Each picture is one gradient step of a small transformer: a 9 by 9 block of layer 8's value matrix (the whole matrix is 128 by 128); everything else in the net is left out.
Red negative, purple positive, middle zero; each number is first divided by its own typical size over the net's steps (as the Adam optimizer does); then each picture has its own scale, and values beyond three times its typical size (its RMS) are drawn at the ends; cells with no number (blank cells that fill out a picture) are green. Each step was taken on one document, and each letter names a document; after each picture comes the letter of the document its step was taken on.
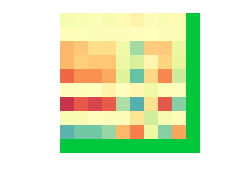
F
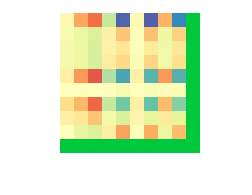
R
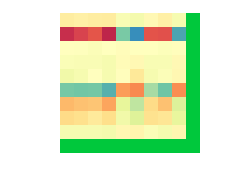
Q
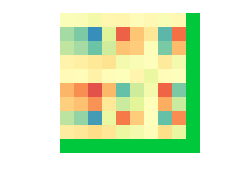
F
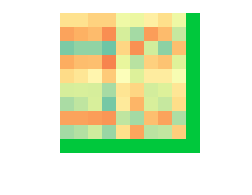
Q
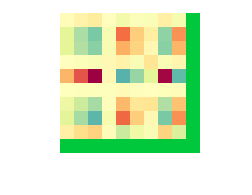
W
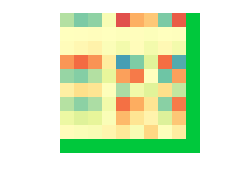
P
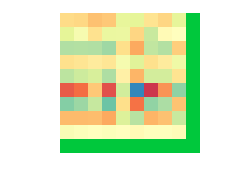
Q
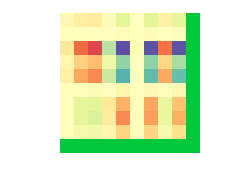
P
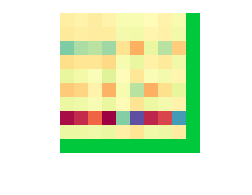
Q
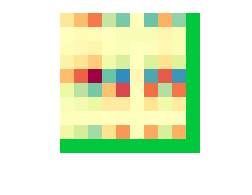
R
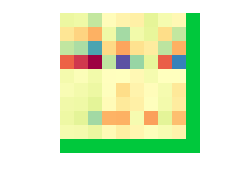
R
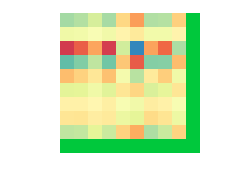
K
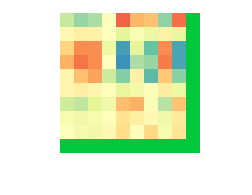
P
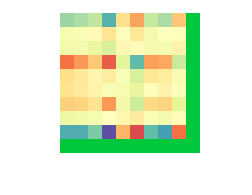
K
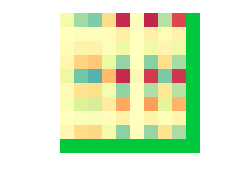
P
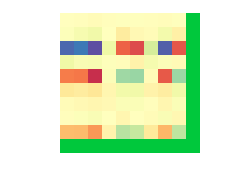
W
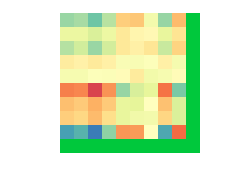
F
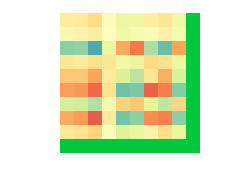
W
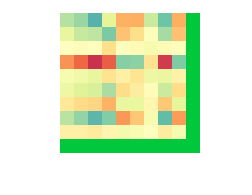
F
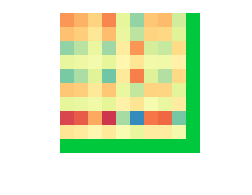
Q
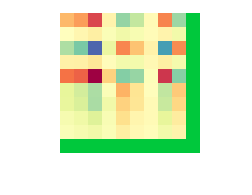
W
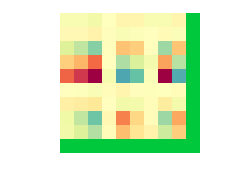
W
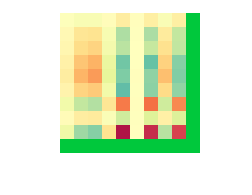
P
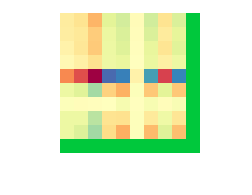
R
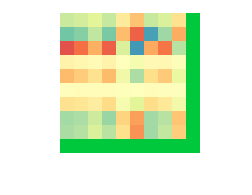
K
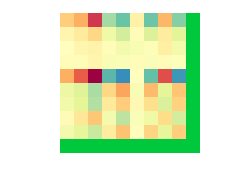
R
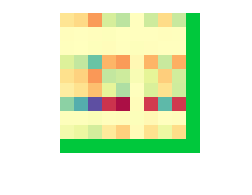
R
